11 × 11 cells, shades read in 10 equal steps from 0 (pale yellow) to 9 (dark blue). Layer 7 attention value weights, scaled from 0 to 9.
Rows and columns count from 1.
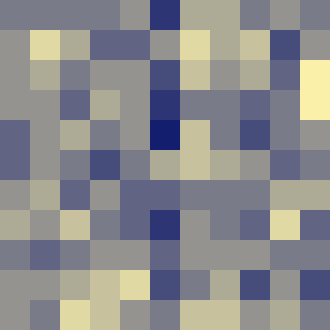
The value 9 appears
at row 5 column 6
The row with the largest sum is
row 5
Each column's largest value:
6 6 6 7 6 9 5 5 7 7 7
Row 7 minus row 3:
0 0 1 0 2 -1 3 1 2 -3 3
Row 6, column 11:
5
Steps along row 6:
down up up down down down up up up down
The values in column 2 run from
1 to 6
